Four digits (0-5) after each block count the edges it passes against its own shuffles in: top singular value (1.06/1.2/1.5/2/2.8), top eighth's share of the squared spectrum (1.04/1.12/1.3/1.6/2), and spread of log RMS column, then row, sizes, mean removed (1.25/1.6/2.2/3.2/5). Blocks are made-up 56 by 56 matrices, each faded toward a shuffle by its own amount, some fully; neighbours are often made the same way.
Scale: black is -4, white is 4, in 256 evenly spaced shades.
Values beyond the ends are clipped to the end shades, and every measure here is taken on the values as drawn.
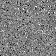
0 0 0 0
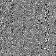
1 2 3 0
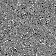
0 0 0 0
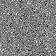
0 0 0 0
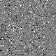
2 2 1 1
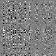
2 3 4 3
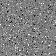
0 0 0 0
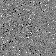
1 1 1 0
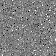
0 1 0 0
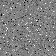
0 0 0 0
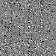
1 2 2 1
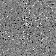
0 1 1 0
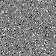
2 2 0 1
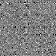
3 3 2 1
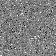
0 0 0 0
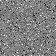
0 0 0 0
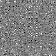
3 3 1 1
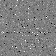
2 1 0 1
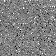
2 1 0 0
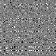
4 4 1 3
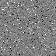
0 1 0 0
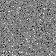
2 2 0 0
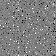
2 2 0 0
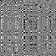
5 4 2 2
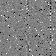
3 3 1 0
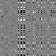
5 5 3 2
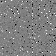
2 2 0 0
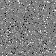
2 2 0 1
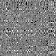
4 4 2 2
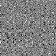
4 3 2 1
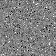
2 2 0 0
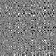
4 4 2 2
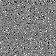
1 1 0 1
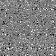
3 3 1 2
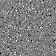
1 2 0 1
